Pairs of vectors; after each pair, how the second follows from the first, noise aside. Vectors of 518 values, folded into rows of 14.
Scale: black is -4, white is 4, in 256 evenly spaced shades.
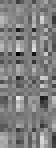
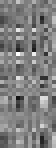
negated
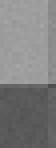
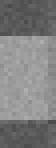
wrapped around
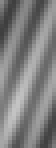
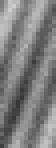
negated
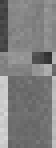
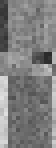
copied
